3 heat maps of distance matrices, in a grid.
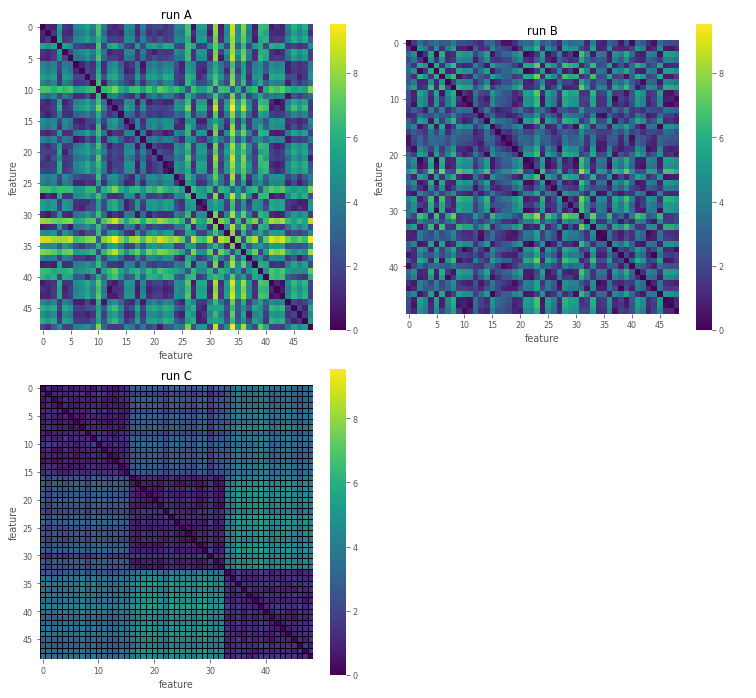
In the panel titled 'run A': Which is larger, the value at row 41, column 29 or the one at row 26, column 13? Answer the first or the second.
the second
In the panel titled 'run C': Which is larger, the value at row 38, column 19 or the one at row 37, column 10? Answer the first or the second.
the first
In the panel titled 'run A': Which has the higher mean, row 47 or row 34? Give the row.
34
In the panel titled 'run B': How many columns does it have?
49
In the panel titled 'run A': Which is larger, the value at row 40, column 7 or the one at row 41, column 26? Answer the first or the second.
the second
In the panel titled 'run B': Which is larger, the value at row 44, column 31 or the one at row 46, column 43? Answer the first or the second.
the first
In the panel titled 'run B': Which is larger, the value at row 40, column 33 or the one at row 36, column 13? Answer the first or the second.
the first
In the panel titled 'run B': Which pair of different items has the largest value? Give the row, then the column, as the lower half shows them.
31, 23
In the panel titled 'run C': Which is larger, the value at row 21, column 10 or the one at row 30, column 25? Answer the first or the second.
the first
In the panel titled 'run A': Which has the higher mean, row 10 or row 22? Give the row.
10
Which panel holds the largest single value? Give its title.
run A
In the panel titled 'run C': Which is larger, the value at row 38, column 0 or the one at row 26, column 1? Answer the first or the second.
the first
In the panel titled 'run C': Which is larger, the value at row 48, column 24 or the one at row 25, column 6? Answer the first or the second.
the first
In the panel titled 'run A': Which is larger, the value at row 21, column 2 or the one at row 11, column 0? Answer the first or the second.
the second
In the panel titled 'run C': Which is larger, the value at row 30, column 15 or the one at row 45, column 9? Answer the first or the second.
the second
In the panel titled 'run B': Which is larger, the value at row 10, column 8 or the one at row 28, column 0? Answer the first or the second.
the first
